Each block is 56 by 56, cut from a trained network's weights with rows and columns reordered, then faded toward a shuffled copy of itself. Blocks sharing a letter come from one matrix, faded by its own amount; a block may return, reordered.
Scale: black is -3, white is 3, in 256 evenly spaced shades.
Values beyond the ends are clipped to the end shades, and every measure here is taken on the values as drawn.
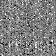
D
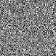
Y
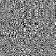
Y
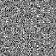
Y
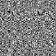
Y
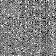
D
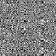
Y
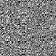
Y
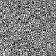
Y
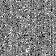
D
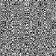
Y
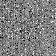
D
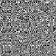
Y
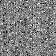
D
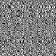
Y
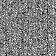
D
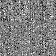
D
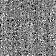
D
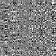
Y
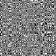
Y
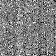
D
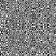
Y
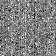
D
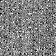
D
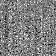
D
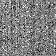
D
